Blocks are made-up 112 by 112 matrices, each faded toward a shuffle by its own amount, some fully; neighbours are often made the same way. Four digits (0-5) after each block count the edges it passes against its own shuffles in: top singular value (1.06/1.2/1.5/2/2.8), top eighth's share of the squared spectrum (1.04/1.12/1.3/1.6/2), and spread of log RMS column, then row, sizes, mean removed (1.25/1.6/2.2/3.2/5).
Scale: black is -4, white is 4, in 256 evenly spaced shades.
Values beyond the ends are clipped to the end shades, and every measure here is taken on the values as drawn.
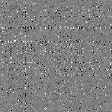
4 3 2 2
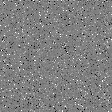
2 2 1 0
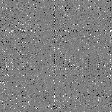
4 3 2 2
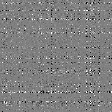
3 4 3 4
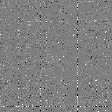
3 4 2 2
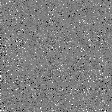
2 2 1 1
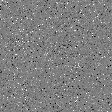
0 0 0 0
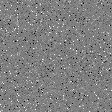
1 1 0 0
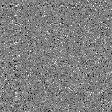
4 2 1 1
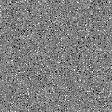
4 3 1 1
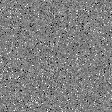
3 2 0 1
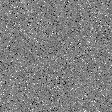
0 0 0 0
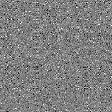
4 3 2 2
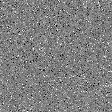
3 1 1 0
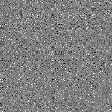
4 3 1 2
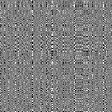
5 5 4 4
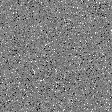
0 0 0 0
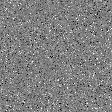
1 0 0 0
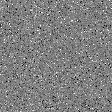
1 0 0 0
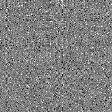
4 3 2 1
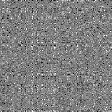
4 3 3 2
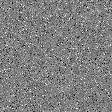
0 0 0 0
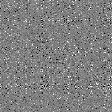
4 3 2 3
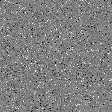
2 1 0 0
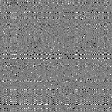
5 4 2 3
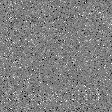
3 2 1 1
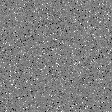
0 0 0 0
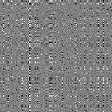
5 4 4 3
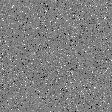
2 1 0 0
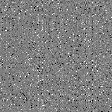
4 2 1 1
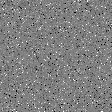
2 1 0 0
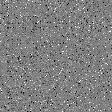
3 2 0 0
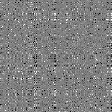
5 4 3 3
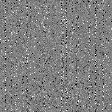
2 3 3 0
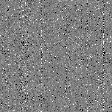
2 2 3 0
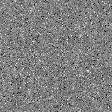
3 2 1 1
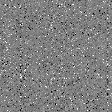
3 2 1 0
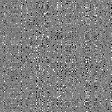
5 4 3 2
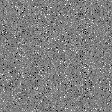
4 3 2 1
